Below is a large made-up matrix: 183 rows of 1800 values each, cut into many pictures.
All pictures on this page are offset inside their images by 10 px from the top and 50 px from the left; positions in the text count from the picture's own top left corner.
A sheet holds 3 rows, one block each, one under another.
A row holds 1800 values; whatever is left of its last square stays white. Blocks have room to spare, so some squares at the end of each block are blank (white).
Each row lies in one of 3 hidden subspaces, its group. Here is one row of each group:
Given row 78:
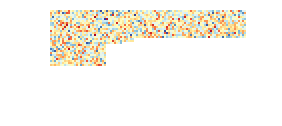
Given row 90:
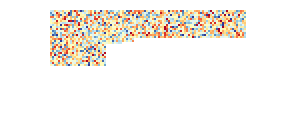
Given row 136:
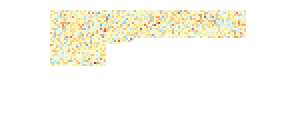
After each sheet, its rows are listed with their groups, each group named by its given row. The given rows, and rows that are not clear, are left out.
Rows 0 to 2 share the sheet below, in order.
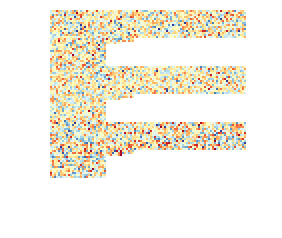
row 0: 90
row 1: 78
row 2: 78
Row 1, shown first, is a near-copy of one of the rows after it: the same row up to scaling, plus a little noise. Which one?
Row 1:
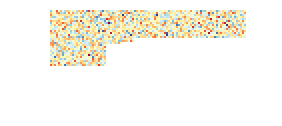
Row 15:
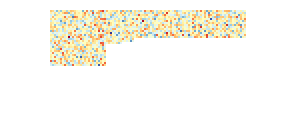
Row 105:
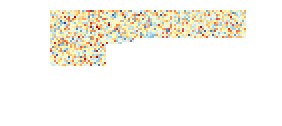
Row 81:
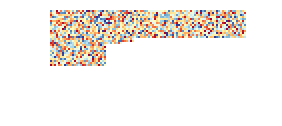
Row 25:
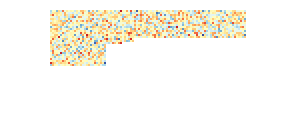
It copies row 81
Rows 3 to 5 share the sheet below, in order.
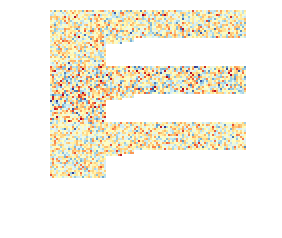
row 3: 78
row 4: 90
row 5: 78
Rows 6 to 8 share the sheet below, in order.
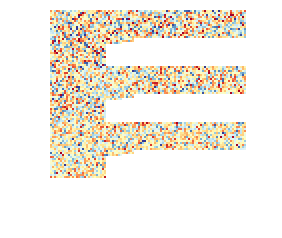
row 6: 90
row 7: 90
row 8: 136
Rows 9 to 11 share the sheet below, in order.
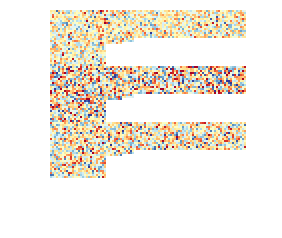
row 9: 78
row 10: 136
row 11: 78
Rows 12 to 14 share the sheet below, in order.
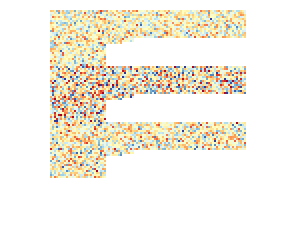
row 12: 78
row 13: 78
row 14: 78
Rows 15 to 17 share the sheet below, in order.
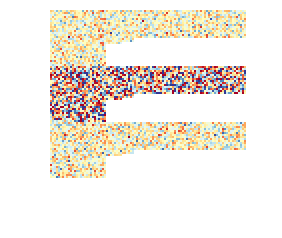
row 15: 78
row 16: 136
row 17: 136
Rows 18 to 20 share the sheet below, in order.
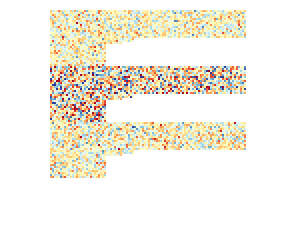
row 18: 90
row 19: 136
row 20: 90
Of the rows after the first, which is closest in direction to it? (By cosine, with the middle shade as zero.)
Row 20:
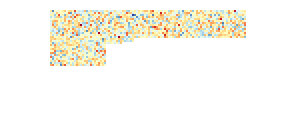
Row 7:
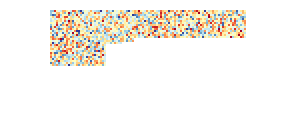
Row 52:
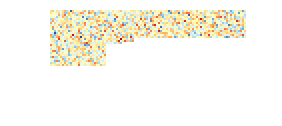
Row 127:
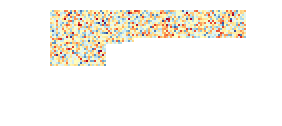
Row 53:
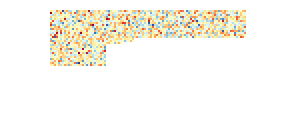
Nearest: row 7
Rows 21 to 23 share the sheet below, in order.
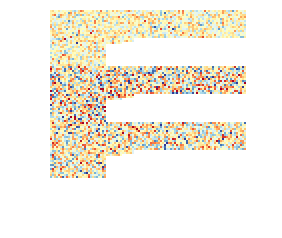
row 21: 90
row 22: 136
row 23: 90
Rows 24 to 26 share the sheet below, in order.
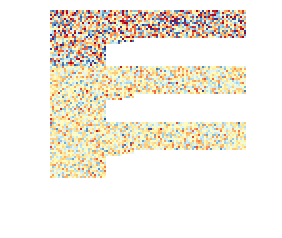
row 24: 136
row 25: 78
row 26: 136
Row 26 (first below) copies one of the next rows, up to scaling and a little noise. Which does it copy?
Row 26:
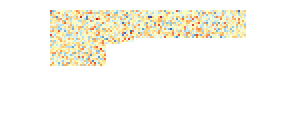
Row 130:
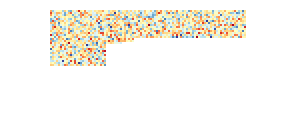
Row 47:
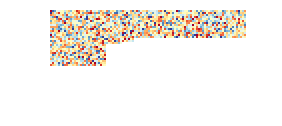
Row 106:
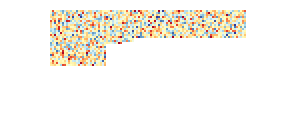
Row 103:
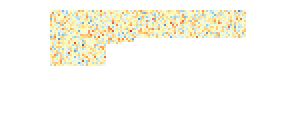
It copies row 47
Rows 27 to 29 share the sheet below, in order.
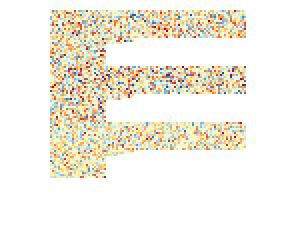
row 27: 90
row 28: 90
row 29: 136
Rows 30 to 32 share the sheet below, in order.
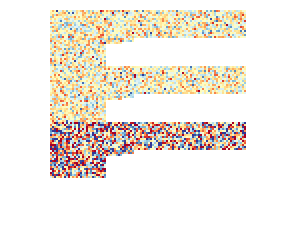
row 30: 78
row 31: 136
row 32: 136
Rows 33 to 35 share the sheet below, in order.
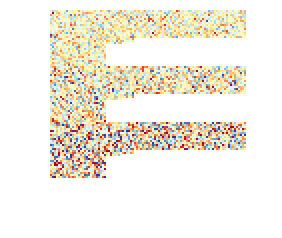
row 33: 136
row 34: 136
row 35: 90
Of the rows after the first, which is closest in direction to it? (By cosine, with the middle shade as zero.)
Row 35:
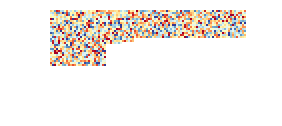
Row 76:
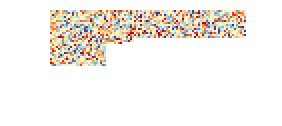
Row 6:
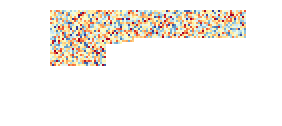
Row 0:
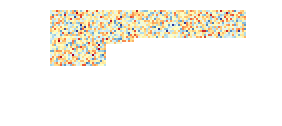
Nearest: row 6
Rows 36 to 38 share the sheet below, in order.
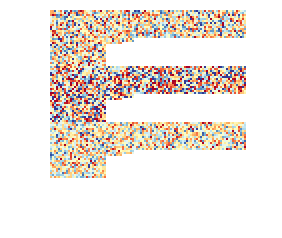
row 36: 90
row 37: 90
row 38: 78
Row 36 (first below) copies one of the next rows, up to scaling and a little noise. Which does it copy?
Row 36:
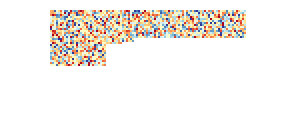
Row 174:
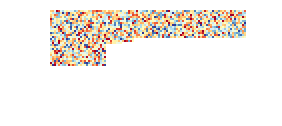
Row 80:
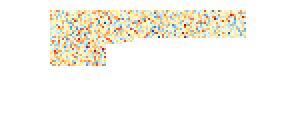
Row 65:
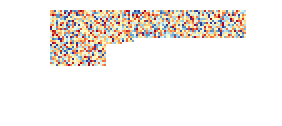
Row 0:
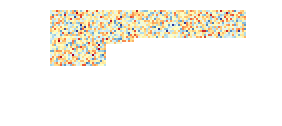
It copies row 65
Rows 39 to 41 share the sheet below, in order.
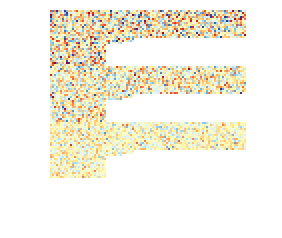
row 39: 136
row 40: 136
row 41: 78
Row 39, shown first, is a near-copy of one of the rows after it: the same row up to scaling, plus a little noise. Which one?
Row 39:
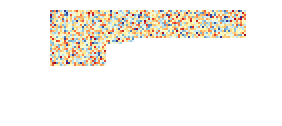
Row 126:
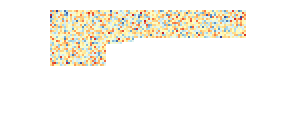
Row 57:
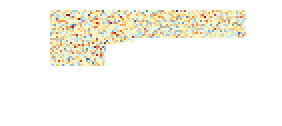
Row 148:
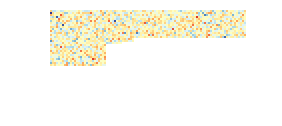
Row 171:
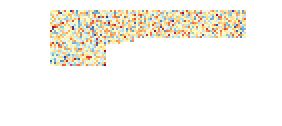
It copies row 126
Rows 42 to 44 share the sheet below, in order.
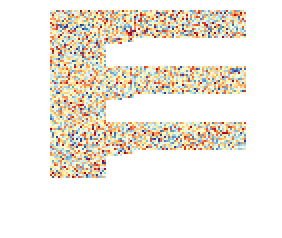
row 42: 78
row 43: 78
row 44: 90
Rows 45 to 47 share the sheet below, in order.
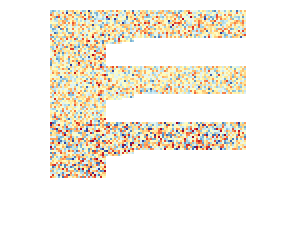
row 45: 136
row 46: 78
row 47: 136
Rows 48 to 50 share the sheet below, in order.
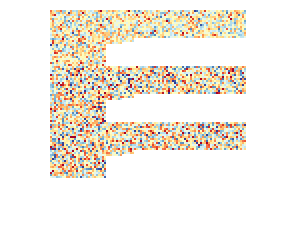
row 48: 90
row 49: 90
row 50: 136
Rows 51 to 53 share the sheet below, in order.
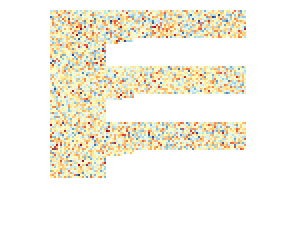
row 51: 90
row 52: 136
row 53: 136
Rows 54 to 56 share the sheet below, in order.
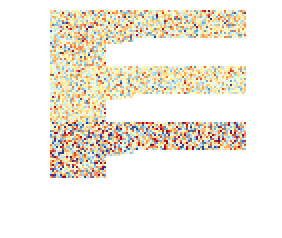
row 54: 78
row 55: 90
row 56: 90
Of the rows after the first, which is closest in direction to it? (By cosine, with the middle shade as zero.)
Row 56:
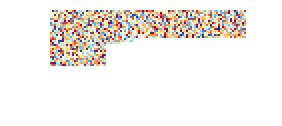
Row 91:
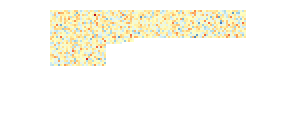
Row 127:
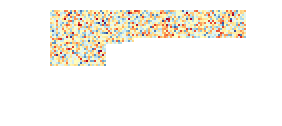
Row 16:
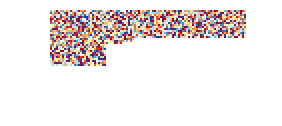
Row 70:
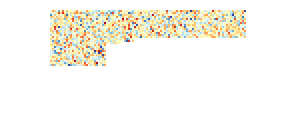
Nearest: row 127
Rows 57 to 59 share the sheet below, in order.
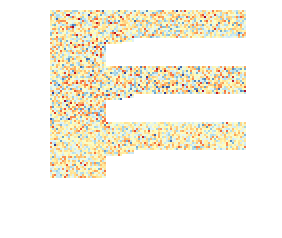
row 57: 136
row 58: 78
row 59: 136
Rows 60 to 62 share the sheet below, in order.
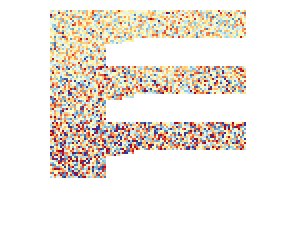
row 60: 136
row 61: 78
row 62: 90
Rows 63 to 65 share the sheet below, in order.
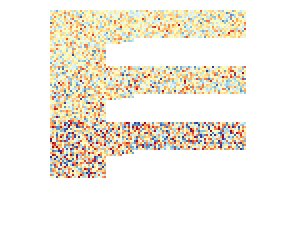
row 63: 90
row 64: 90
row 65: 90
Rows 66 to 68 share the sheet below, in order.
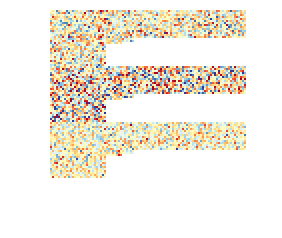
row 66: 78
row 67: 90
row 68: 136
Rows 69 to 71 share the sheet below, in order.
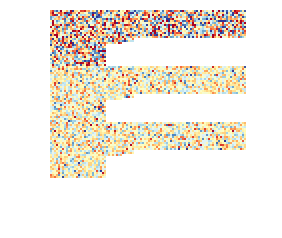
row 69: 90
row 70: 90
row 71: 136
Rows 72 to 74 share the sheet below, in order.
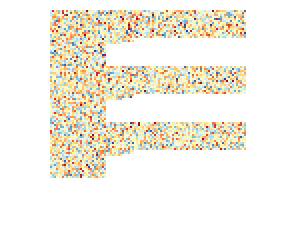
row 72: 90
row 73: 78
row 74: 136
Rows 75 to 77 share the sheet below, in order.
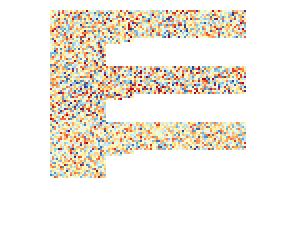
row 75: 90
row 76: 78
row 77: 78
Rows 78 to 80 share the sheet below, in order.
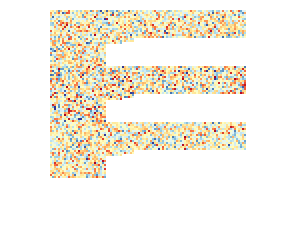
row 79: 136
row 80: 90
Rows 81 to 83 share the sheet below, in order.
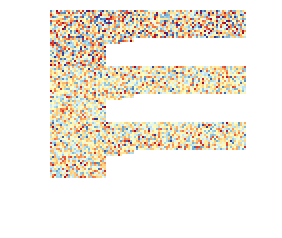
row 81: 78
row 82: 136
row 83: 136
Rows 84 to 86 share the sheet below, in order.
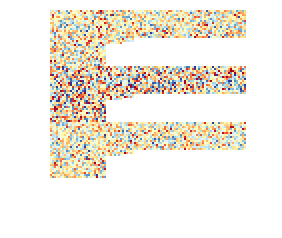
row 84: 78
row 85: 90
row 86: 90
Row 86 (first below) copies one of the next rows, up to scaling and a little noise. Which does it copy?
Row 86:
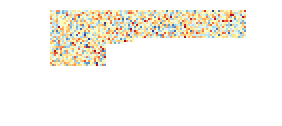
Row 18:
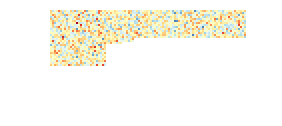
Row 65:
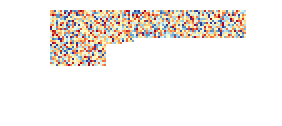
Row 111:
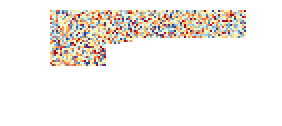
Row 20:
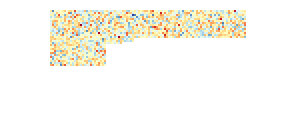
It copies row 111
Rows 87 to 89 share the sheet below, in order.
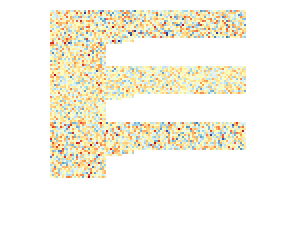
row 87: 78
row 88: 78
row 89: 90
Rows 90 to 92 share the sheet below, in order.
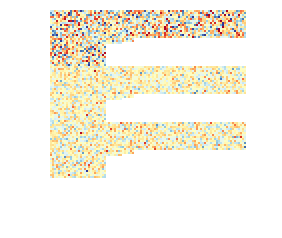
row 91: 78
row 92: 78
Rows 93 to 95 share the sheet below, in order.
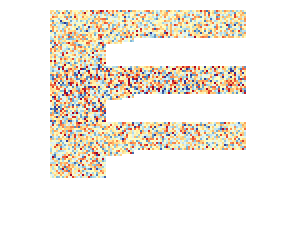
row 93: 78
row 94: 90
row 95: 136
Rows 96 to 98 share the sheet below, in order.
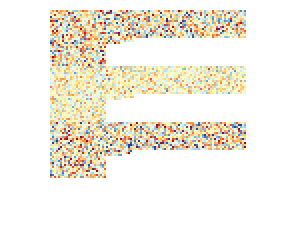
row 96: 90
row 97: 78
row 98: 78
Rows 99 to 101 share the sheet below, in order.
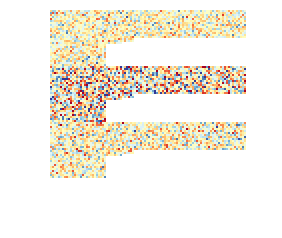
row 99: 136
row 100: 78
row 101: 136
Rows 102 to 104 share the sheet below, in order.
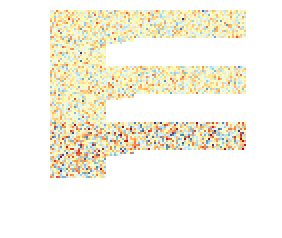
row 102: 78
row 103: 136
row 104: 136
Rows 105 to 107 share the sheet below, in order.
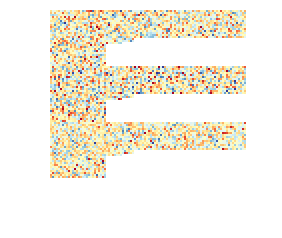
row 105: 78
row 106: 136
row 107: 90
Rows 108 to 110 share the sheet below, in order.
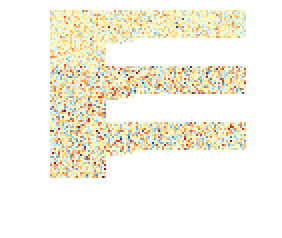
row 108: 78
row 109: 90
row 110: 90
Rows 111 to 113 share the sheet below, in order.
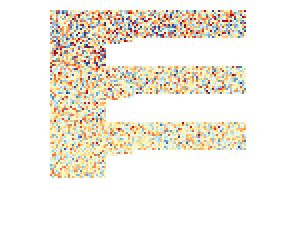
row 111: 90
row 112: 136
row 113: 90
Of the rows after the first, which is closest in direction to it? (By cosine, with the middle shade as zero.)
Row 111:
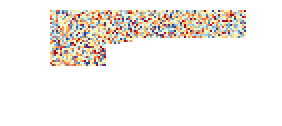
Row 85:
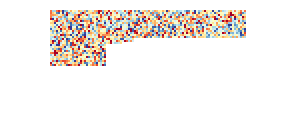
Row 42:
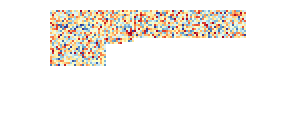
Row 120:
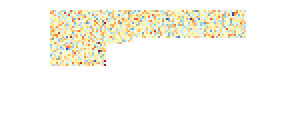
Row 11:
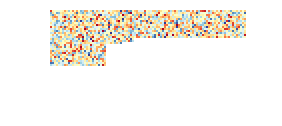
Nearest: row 85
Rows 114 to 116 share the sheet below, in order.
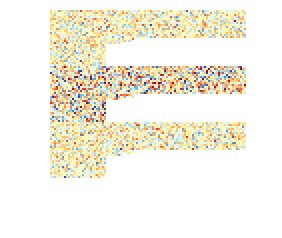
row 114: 78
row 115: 90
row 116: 136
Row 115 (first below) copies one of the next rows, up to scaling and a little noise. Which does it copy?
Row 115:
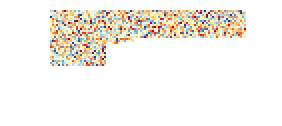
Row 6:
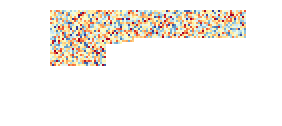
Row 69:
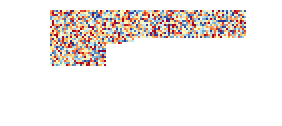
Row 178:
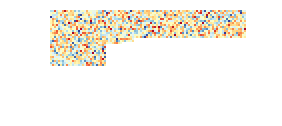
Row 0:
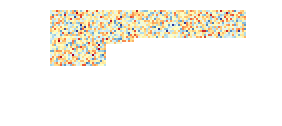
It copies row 178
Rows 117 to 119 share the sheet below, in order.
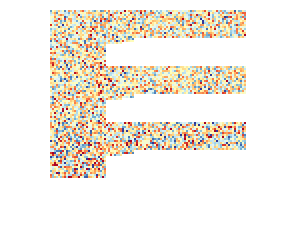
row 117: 136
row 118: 78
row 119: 90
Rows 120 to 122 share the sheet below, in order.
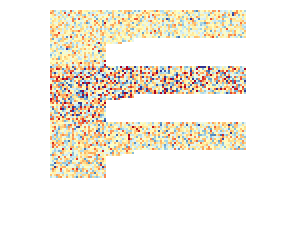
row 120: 90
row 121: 78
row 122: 90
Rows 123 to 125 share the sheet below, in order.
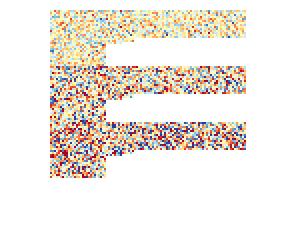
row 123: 78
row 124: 78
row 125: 78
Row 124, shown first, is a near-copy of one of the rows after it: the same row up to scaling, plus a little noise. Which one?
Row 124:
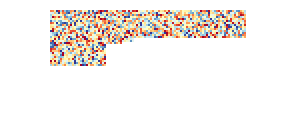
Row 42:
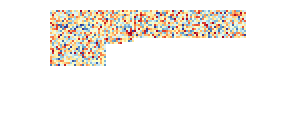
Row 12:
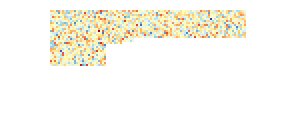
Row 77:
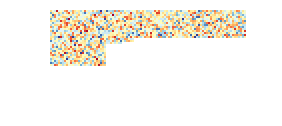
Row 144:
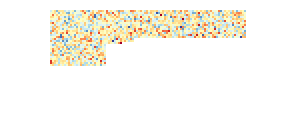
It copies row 12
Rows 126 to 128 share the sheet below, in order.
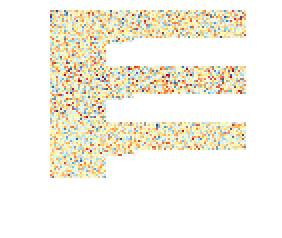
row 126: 136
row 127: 90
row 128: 78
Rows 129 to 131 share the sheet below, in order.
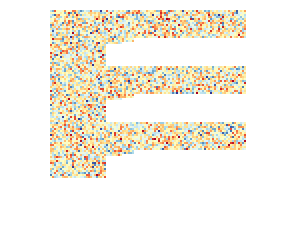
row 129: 90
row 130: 136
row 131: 90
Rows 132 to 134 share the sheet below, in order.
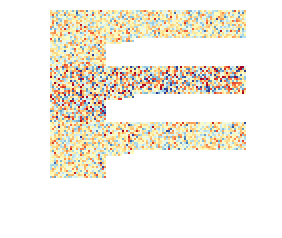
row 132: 90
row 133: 136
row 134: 90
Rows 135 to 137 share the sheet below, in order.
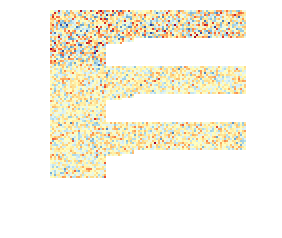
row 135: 78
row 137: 136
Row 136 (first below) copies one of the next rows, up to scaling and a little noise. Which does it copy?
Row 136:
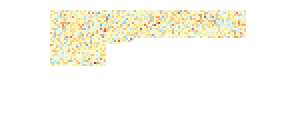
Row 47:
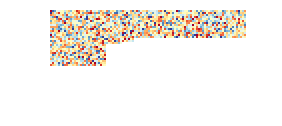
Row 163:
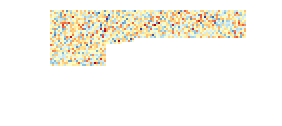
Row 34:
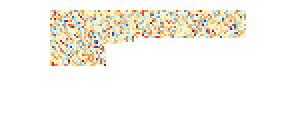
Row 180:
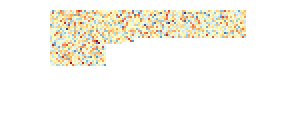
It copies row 163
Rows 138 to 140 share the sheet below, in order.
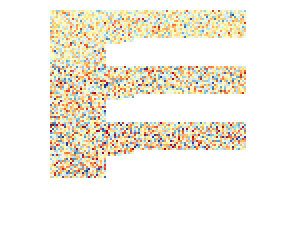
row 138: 90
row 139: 136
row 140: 136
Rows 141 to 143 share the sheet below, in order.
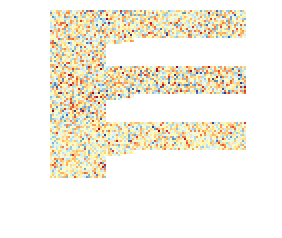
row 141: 78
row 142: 78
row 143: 90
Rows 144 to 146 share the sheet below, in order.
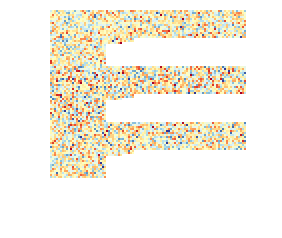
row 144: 78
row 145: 90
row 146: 90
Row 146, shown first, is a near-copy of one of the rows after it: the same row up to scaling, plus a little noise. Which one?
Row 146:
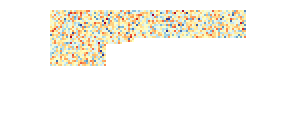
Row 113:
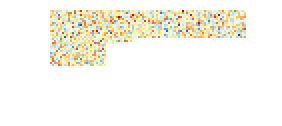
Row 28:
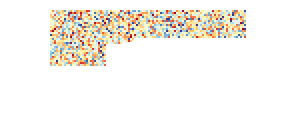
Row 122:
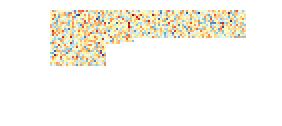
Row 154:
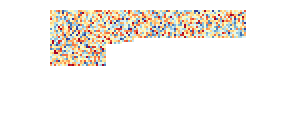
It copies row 28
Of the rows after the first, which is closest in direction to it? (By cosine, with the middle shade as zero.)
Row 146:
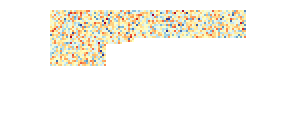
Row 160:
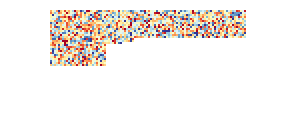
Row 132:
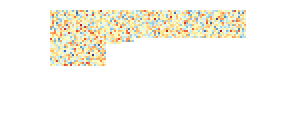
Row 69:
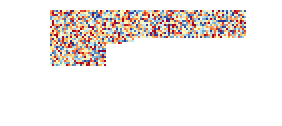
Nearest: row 69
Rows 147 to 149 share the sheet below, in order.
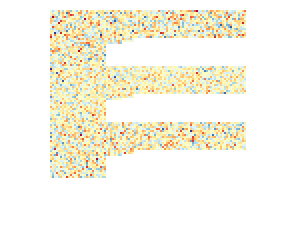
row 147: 136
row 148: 136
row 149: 136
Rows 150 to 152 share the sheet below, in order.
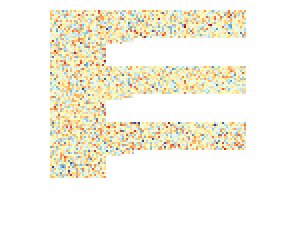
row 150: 90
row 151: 90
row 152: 136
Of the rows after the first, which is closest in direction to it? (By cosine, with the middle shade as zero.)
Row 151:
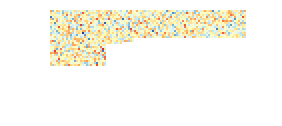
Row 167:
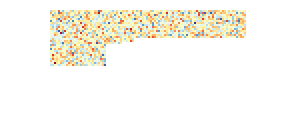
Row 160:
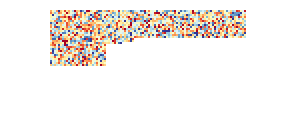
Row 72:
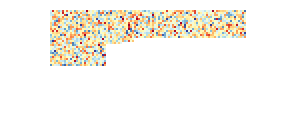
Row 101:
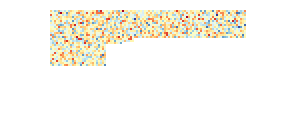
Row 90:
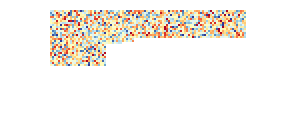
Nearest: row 90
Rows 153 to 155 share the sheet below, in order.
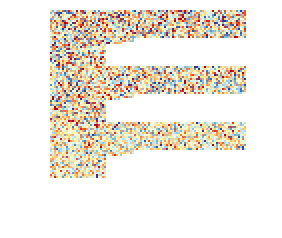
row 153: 136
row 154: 90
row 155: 136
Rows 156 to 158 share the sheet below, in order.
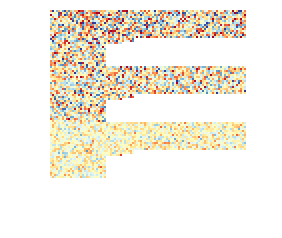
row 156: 136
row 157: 78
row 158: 78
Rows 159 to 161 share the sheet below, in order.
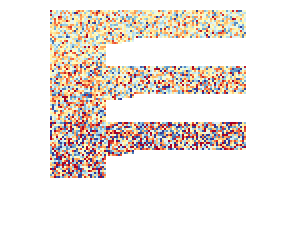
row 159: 136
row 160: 78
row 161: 136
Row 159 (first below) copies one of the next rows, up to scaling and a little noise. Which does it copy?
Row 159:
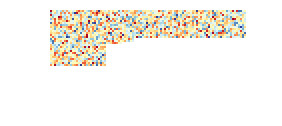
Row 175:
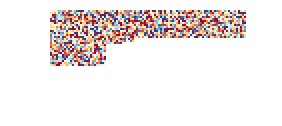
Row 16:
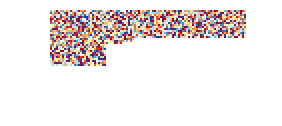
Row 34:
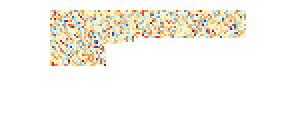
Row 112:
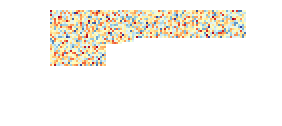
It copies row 112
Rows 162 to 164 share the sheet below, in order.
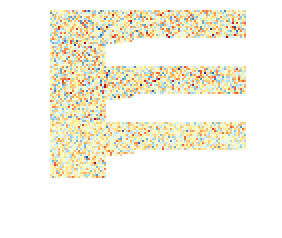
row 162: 78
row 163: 136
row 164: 90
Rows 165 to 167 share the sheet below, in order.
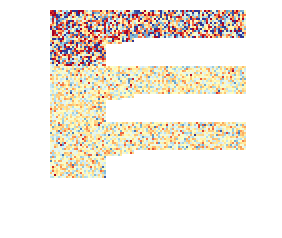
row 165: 90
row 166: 90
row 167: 136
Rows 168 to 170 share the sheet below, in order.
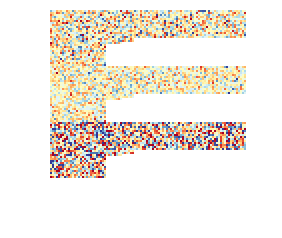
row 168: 78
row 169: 136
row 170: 78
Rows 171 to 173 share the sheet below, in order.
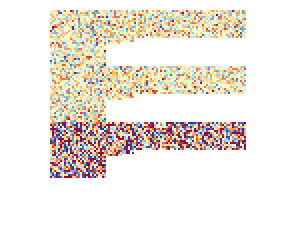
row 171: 136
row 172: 78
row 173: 90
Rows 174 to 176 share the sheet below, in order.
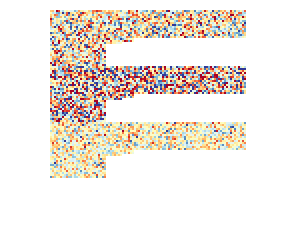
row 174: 90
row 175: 136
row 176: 90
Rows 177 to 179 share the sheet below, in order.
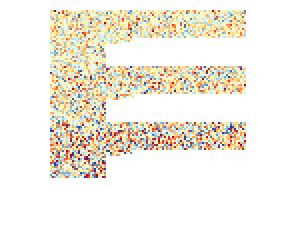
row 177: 90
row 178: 90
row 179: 90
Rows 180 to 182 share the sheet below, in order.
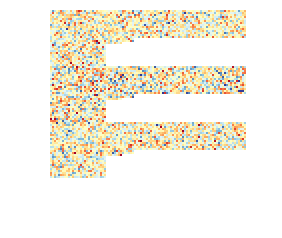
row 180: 136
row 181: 136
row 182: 78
